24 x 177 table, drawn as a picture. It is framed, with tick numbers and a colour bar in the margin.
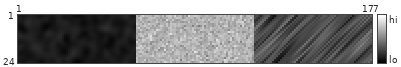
It is made of 1 by 3 panels. Panel 1,1: very low, blotchy, faint in contrast. Panel 1,2: high, fine-grained. Panel 1,3: low, slanting up to the right.
